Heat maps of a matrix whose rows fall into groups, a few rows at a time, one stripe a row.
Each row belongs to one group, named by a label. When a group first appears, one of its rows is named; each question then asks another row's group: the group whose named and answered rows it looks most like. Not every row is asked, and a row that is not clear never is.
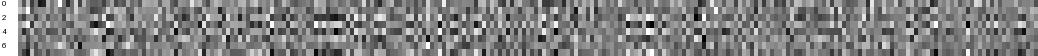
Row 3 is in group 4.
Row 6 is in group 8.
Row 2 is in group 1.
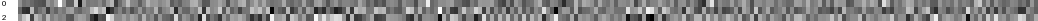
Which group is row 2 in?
4
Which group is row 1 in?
1
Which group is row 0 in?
8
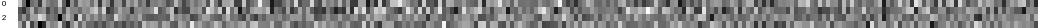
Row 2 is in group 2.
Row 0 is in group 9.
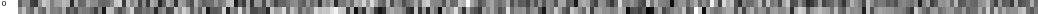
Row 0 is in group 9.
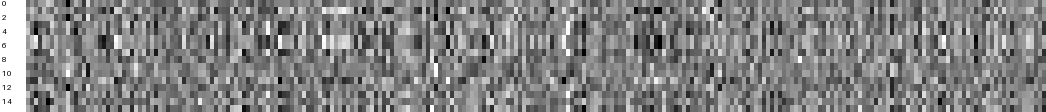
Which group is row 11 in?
1
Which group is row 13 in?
9
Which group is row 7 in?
9
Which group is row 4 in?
9
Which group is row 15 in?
9
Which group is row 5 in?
4
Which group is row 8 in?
9
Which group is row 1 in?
4
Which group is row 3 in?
9
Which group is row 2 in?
2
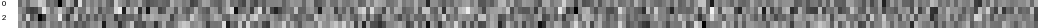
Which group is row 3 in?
4
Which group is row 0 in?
2
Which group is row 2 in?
8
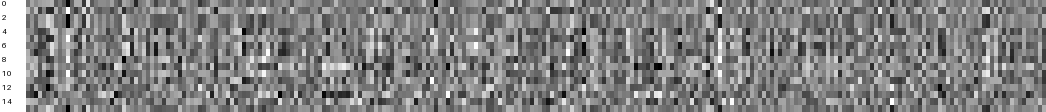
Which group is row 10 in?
8
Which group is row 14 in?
4
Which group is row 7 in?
9
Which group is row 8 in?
8
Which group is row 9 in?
4
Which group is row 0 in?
2
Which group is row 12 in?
8
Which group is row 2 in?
2
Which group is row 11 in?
9
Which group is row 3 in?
2
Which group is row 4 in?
9
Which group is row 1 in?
8
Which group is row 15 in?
2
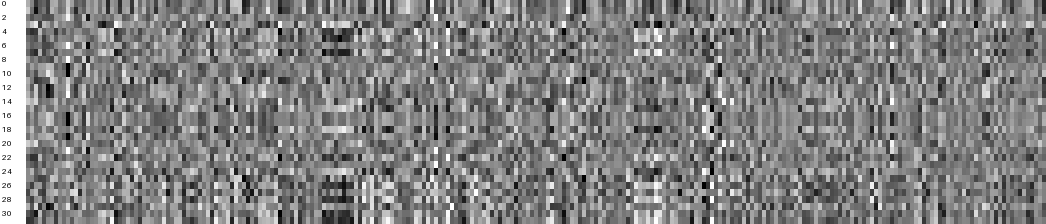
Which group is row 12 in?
8
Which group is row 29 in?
8
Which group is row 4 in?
1
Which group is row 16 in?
2
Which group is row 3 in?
4
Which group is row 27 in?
9
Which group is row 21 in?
8
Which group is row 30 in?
1
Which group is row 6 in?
8
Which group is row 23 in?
8
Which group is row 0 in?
9
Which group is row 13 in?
8
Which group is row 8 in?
8
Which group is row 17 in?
2
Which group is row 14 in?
4
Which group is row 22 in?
1
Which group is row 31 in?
1
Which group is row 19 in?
2
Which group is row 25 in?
9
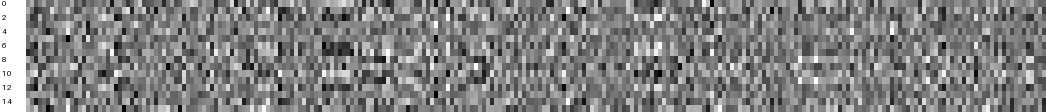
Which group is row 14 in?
9
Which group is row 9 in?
9
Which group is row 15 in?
8
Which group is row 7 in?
1
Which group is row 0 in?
4
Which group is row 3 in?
8
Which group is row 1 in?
9
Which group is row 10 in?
4
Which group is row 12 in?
1
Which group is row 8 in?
9
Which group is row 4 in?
8
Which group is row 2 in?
1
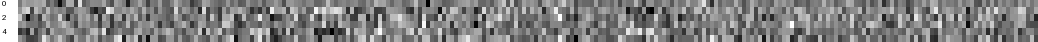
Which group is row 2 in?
9
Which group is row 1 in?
4
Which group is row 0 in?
2
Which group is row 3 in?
9
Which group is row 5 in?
9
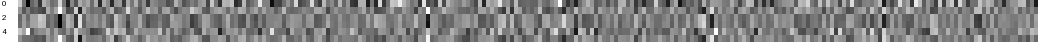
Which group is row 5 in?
8
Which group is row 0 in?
9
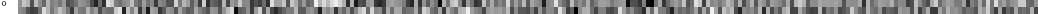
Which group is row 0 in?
4
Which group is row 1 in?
9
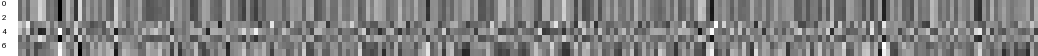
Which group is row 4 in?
8
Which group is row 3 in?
4
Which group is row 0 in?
2
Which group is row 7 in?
8
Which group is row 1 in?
2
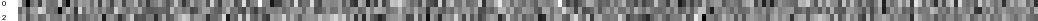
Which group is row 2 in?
4
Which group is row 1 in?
2
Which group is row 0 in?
9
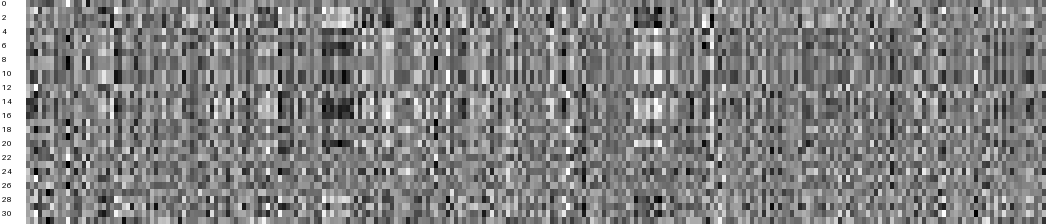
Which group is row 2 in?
4
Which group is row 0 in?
8
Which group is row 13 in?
9
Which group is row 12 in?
4
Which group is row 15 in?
1
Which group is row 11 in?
1
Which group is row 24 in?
9
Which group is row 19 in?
2
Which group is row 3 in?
4
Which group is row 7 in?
1
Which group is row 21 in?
9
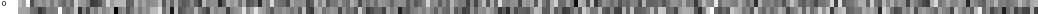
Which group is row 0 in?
4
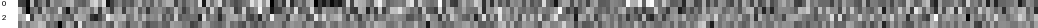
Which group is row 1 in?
9
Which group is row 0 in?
1
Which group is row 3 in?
2
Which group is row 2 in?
4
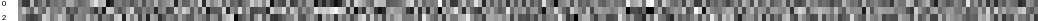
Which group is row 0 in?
1
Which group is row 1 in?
4
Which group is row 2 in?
9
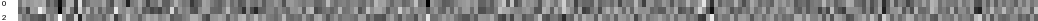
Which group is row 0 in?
2
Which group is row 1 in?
2
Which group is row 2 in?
8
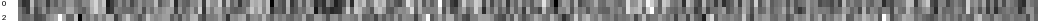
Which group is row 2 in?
8
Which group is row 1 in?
1
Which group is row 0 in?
1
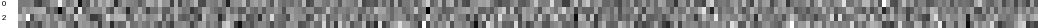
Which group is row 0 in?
8
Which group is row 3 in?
9
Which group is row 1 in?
2
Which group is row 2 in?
4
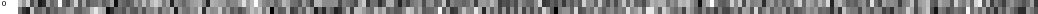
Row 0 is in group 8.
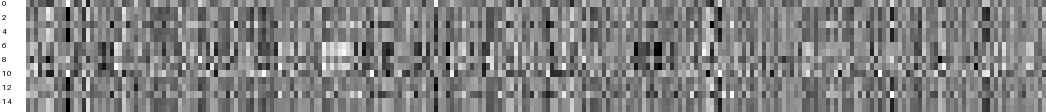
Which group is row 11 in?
2
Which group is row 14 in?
2
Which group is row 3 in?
4
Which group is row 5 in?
2
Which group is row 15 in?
2
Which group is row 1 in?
2
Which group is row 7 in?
4
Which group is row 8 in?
8
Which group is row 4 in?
2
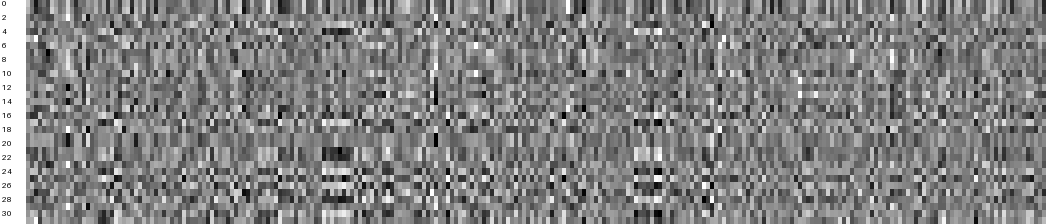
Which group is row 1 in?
9
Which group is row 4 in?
1
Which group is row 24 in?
4
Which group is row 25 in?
1
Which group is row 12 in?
2
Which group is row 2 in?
8
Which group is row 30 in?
4
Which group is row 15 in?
9
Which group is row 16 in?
1
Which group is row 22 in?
1
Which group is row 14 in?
2
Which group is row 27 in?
9
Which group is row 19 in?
2
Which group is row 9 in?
8
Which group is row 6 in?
9
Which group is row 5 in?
4
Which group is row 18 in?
8
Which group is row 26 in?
4
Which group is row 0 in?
9
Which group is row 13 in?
9
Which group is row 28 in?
1
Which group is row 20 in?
2
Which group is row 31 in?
4
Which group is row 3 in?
4
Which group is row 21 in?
1
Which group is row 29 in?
8
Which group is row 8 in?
8
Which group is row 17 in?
4
